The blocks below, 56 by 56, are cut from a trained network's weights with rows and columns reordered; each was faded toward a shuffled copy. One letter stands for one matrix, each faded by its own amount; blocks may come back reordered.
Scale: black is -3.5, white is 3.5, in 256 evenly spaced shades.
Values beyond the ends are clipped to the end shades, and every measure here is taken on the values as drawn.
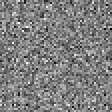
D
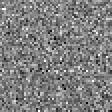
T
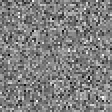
D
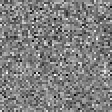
D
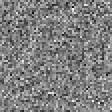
T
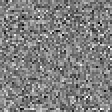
D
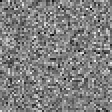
D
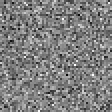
T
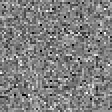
T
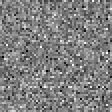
T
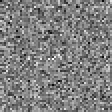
D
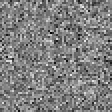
T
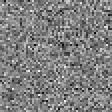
D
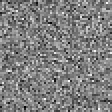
T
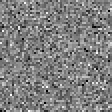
T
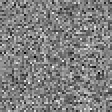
T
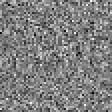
D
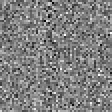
D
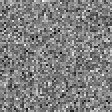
T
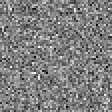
D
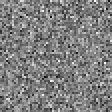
T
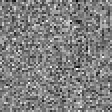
D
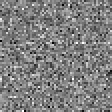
T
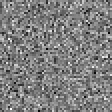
T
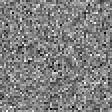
T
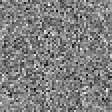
T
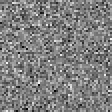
T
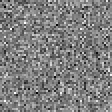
D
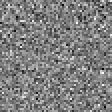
D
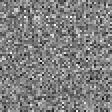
D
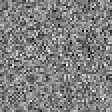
D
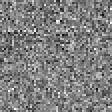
D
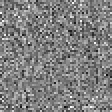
D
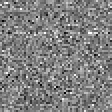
T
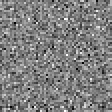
T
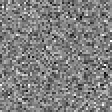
D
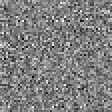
D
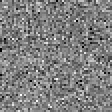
T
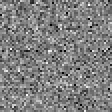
T
